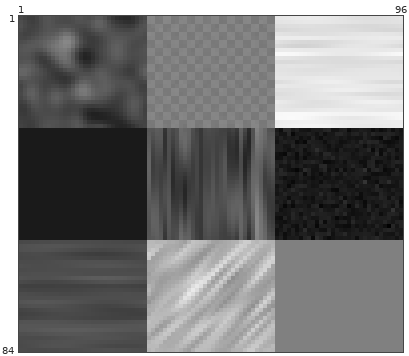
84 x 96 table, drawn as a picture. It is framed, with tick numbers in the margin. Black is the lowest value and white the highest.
The table splits into 3 rows of 3 panels. Panel 1,1: low, blotchy. Panel 1,2: middling, checkered, faint in contrast. Panel 1,3: very high, streaked across, faint in contrast. Panel 2,1: very low, flat. Panel 2,2: low, streaked downward. Panel 2,3: very low, fine-grained, faint in contrast. Panel 3,1: low, streaked across, faint in contrast. Panel 3,2: high, slanting up to the right. Panel 3,3: middling, flat.
